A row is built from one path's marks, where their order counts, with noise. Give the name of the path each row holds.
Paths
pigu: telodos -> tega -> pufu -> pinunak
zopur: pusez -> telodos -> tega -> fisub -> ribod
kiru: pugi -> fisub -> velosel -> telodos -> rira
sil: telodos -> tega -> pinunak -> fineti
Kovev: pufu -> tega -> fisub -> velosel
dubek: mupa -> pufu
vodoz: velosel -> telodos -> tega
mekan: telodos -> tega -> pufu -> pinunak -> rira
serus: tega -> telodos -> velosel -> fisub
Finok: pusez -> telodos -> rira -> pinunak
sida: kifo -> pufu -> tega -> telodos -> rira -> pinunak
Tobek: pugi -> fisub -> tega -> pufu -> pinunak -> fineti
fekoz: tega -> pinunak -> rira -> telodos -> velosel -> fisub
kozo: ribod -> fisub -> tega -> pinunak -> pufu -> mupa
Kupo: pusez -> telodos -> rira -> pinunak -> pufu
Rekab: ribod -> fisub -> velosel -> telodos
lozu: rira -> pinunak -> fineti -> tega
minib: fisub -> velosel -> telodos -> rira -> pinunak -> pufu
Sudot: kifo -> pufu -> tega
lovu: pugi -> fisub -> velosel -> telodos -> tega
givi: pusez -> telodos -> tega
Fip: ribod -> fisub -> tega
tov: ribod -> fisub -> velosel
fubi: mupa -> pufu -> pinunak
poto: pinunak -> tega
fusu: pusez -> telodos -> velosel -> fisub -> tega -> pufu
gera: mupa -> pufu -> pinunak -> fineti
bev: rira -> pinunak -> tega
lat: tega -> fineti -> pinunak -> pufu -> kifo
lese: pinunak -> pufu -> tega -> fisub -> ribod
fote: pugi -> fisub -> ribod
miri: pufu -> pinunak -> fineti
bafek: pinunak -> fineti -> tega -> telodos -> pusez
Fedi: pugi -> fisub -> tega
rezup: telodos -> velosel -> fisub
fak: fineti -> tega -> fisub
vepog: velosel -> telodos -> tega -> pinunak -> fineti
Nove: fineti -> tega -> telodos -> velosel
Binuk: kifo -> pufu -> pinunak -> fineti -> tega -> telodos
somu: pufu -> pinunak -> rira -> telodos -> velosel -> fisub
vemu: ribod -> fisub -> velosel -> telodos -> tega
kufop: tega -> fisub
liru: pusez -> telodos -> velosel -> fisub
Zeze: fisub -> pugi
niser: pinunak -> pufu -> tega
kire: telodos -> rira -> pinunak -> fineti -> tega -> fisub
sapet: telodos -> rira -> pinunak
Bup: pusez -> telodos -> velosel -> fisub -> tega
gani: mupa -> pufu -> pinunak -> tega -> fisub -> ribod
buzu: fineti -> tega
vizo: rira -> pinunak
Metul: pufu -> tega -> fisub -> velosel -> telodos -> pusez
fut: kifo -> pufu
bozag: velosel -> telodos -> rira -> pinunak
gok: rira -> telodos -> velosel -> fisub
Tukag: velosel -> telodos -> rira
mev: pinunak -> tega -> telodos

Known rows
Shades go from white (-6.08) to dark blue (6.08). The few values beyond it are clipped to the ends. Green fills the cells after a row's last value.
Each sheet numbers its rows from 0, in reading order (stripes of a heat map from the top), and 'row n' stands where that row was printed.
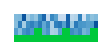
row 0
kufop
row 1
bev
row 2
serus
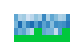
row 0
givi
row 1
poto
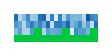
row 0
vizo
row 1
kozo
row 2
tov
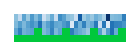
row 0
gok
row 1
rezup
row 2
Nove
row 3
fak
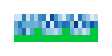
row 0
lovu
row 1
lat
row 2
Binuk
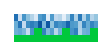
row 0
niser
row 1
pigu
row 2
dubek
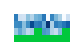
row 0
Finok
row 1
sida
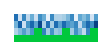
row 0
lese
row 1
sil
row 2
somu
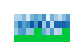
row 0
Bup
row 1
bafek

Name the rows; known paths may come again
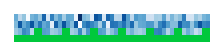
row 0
zopur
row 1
gera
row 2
Tobek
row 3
lozu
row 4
fut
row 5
vodoz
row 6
Finok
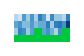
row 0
kiru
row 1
fekoz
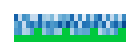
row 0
bev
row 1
Bup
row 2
kozo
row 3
lese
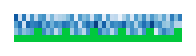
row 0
gani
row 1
mev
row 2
somu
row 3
pigu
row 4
minib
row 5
fote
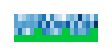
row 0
bozag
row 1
mekan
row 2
Kovev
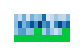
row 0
fusu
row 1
Kupo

